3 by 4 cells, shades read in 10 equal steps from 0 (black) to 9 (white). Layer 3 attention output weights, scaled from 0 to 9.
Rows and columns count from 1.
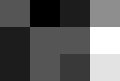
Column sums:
5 6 6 22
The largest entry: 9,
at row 2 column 4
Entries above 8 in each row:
0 1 0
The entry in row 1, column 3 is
1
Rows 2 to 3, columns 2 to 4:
3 3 9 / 3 2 8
